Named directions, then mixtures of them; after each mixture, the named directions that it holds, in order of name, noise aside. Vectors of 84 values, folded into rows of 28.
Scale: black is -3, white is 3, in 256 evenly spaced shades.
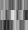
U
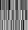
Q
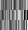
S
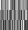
Q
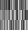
Q, S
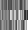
Q, S, U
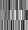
Q, S, U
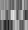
U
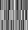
Q, S, U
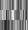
S, U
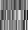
S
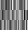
S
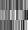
Q, S, U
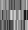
S, U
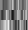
S, U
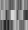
U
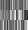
Q, S, U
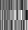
Q, S, U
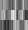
U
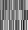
Q, S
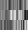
Q, S, U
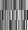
S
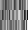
S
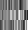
Q, S, U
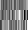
S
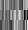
S, U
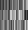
Q, S, U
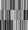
Q, S, U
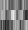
U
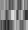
U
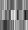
U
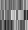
S, U
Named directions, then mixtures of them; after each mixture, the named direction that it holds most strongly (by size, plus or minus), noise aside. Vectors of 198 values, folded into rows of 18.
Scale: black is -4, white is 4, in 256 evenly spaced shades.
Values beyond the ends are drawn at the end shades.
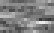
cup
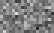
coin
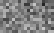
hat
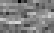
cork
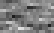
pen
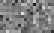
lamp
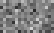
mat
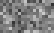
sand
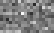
lamp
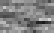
cup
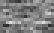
cup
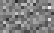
coin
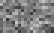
mat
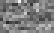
cork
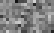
lamp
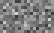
coin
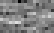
cork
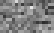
cup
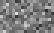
coin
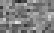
cork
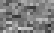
pen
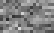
pen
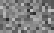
hat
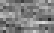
cup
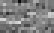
cork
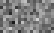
mat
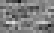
pen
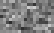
pen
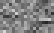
coin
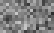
coin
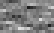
pen
